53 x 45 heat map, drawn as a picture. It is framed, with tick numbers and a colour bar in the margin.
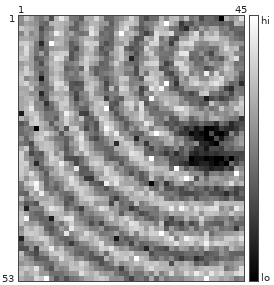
The middle right is the ninth with the lowest average. Neither half mirrors the other. No single row or column stands out from its neighbours. One dip sinks in the middle right. Concentric rings centre on the top right.
